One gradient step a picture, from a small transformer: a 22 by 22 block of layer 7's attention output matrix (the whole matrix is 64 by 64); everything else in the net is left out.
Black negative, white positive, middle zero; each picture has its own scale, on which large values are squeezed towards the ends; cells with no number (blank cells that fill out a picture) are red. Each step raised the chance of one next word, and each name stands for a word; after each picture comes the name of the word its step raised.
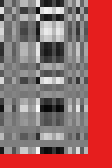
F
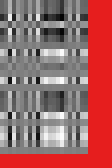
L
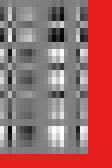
L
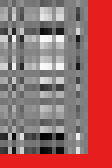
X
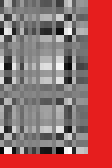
X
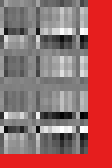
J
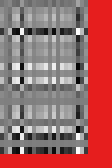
X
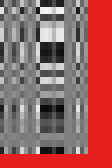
F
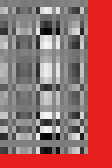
X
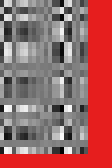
F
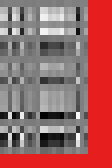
J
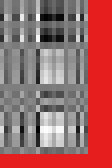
L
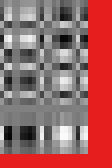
L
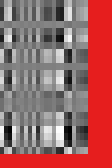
L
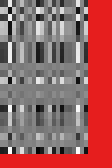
F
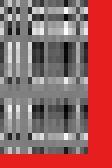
F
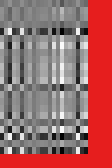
X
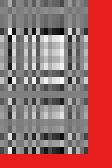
X
